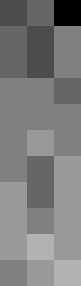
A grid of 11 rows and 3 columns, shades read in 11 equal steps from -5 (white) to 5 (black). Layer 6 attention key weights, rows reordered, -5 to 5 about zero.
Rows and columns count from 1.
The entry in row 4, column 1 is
0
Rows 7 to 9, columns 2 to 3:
1 -1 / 1 -1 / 0 -1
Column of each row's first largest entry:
3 2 2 3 1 1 2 2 2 1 1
